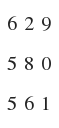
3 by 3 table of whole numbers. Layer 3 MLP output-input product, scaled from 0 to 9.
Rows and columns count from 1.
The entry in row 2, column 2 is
8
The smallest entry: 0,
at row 2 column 3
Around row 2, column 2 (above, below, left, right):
2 6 5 0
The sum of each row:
17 13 12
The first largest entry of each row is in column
3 2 2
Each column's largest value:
6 8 9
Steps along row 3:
up down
